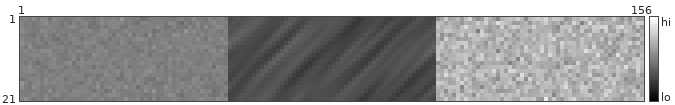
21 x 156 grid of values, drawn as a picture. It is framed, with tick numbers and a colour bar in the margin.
It is made of 1 by 3 panels. Panel 1,1: middling, fine-grained, faint in contrast. Panel 1,2: low, slanting up to the right, faint in contrast. Panel 1,3: high, fine-grained.
